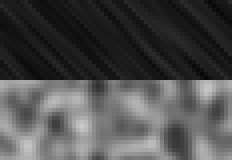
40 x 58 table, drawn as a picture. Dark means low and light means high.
It is made of 2 by 1 panels. Panel 1,1: very low, slanting down to the right, faint in contrast. Panel 2,1: middling, blotchy, strong in contrast.
